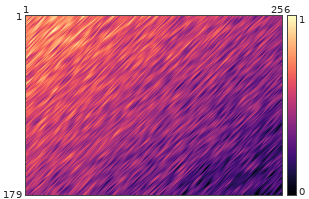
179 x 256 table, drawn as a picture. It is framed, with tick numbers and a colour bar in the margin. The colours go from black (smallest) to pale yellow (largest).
Streaks slant up to the right. There is an overall slope up to the top left. The bottom right is the ninth with the lowest average. The top left is the ninth with the highest average. The halves do not mirror each other.
